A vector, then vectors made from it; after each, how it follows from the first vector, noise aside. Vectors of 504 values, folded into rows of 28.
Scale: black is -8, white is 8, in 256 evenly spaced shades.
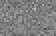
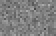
sign-scrambled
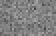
sign-scrambled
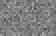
sign-scrambled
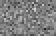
scaled up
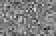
scaled up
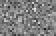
scaled up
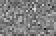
scaled up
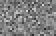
scaled up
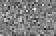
scaled up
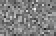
scaled up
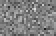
scaled up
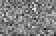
scaled up
